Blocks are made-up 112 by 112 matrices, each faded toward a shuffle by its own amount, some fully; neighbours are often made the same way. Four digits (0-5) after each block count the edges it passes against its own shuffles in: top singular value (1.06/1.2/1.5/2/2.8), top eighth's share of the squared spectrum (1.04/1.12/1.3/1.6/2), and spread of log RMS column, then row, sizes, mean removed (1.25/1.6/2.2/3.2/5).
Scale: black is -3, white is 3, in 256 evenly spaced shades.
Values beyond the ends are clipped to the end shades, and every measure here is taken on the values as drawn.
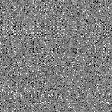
4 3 2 2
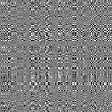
5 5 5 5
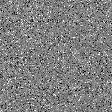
3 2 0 0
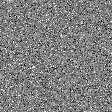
0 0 0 0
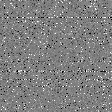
4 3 0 2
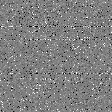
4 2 1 2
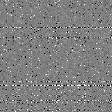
5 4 2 3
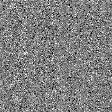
1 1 3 0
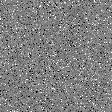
0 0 0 0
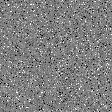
2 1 0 0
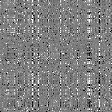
5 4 3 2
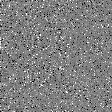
3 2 1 0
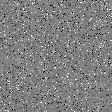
0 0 0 0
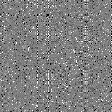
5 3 2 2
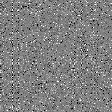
4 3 2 1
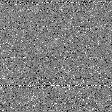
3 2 0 3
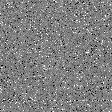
1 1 0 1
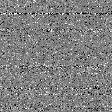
2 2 0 3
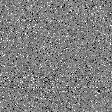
1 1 0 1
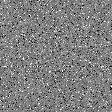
1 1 0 1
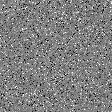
0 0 0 0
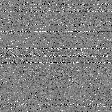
2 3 0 3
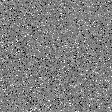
0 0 0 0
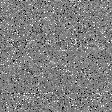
1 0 0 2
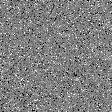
0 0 0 0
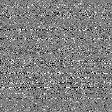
2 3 0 4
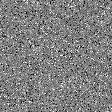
0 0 0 0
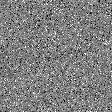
1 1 0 0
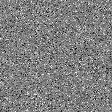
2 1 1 0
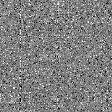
3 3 2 1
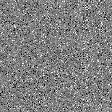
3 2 1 0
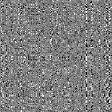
4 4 4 2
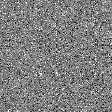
3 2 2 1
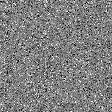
2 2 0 0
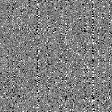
4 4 3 2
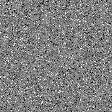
2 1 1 0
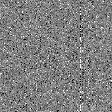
3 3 2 0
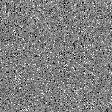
3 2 2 0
